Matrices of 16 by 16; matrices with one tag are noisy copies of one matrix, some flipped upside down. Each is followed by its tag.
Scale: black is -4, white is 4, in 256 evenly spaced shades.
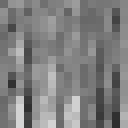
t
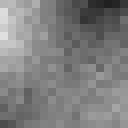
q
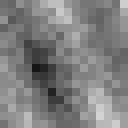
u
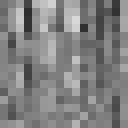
t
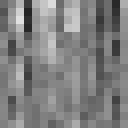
t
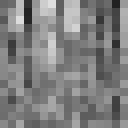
t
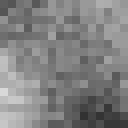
q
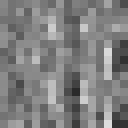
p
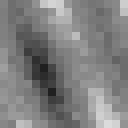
u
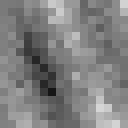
u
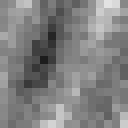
u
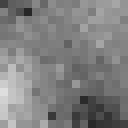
q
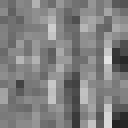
p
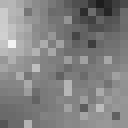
q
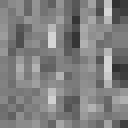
p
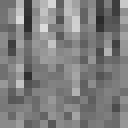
t
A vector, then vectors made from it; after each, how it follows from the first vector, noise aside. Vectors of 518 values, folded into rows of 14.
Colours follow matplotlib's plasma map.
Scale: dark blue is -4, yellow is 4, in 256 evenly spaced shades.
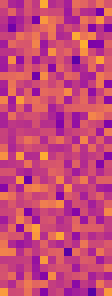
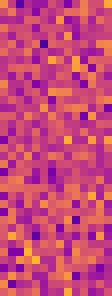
reversed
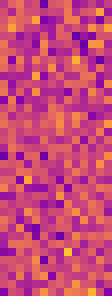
negated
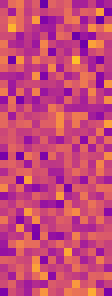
negated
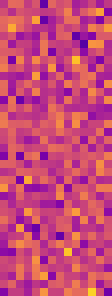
negated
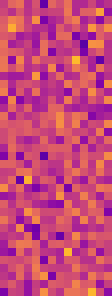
negated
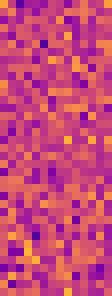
reversed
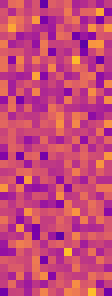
negated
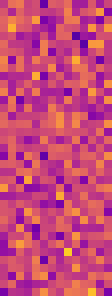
negated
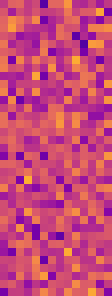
negated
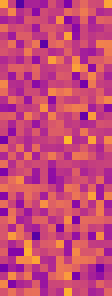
reversed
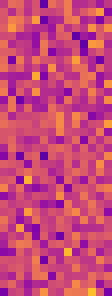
negated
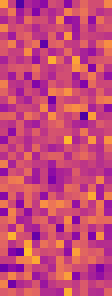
reversed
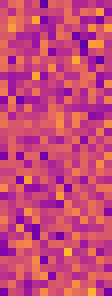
negated
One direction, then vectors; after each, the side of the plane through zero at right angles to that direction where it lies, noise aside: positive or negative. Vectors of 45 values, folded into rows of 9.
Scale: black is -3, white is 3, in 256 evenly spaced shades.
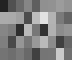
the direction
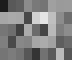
positive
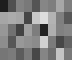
positive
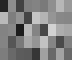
positive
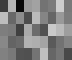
positive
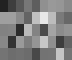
positive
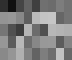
positive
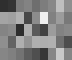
positive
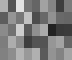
negative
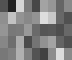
positive
